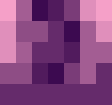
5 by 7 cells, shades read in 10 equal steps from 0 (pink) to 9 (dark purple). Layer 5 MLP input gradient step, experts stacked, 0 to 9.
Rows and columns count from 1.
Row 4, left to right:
5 5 8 9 6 4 7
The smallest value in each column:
0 4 5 7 6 1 0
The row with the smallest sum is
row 1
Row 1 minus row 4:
-5 -1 1 -1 0 -3 -7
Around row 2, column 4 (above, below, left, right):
8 7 5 9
